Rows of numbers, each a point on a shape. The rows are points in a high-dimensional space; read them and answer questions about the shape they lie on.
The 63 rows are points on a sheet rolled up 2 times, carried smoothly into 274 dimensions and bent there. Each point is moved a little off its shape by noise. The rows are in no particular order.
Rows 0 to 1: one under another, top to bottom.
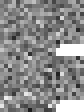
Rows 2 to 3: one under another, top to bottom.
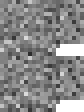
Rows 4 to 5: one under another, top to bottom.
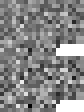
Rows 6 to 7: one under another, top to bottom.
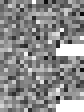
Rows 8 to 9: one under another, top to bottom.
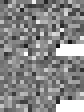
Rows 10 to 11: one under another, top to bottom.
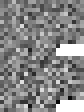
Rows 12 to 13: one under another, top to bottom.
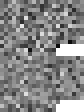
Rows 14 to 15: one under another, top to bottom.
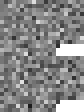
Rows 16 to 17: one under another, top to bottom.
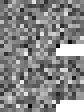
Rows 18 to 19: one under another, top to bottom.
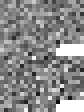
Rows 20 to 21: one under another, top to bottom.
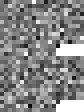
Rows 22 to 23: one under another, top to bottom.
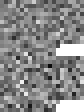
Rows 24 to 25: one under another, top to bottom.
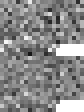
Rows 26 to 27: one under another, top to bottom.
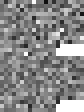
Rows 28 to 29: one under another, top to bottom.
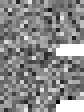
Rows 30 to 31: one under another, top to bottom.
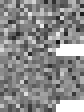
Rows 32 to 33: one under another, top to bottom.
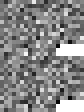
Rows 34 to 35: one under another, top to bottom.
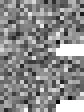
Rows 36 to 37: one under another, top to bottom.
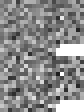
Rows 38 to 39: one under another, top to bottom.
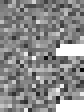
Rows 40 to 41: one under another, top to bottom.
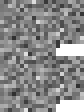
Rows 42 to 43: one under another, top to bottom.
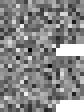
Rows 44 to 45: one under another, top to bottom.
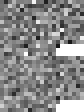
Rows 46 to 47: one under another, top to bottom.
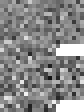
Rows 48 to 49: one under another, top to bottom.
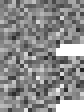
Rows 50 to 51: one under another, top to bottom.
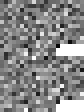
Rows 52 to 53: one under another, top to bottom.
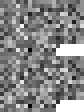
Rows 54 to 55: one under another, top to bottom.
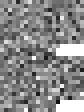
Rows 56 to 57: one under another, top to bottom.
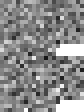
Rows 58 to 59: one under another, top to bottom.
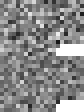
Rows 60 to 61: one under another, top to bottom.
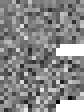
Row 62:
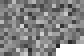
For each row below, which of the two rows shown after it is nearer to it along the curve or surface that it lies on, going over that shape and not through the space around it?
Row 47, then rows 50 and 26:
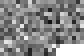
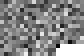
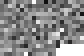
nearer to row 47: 50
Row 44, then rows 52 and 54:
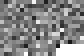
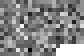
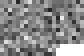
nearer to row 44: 52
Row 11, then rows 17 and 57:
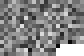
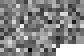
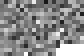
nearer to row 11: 17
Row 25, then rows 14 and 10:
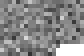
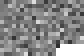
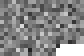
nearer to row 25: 10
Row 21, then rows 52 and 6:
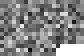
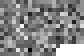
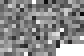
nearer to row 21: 52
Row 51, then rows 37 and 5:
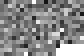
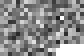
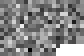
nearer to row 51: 37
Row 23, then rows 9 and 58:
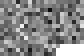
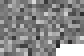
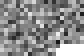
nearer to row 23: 9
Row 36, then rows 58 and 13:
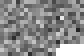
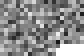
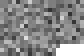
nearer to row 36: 13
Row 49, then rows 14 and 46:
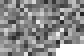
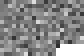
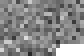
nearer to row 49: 14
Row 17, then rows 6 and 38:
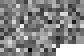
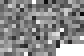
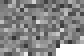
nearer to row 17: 6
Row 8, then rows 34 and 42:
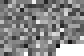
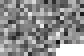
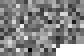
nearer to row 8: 34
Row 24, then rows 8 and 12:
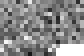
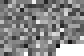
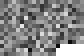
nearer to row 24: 12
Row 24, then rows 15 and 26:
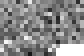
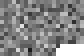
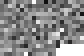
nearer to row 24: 15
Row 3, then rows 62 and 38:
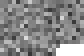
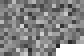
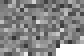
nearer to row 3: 62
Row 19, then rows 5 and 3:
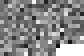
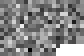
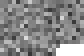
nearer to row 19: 5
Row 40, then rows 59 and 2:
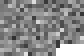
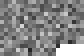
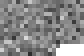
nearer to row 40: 59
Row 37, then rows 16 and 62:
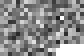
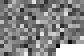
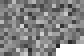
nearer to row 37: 16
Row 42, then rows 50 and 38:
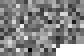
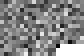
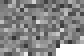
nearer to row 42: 50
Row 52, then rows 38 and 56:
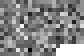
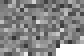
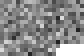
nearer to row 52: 56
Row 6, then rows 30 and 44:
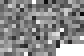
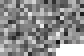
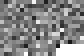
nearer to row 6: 44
